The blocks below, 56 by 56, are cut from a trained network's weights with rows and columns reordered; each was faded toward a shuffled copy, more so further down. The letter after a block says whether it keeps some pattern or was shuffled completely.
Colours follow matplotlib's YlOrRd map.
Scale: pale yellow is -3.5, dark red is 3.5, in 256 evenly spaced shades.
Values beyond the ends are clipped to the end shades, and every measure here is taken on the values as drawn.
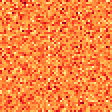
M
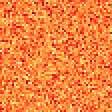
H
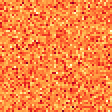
H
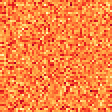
M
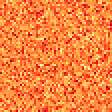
M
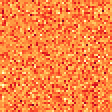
M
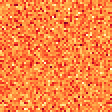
H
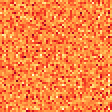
M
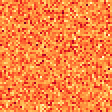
H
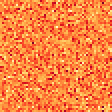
M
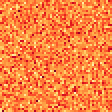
H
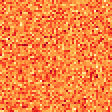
M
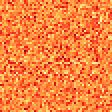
M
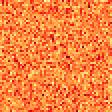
H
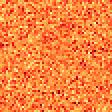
H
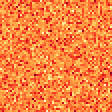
H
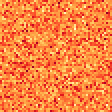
H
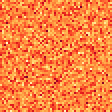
H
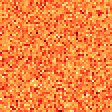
M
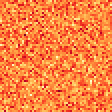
H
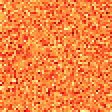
H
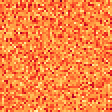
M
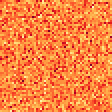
H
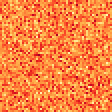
M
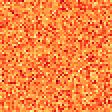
H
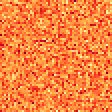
M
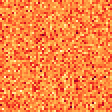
M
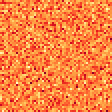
M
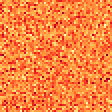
M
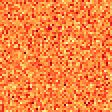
H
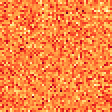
M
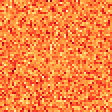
H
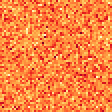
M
